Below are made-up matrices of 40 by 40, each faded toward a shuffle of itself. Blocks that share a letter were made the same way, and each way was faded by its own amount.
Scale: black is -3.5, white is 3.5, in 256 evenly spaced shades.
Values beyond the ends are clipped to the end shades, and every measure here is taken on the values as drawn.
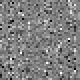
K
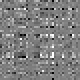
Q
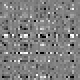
Q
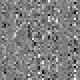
K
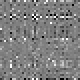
Q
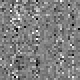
K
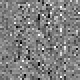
K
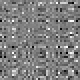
Q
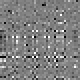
Q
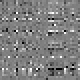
Q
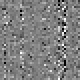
K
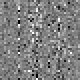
K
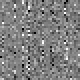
K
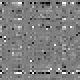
Q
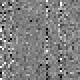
K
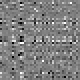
Q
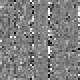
K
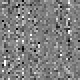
K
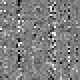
K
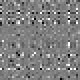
Q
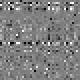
Q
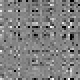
Q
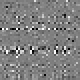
Q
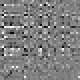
Q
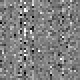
K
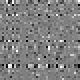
Q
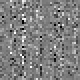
K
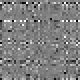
Q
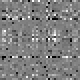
Q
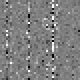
K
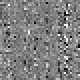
K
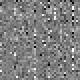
K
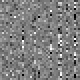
K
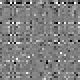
Q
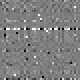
Q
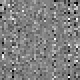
K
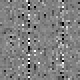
K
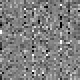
K
